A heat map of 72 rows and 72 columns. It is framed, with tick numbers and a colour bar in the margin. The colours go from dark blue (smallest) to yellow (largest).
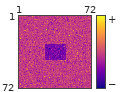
Slope: none. Odd patch: lower, in the centre. Ninth with the lowest average: centre.
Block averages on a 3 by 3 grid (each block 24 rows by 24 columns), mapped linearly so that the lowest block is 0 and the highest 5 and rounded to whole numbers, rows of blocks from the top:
555 / 505 / 555
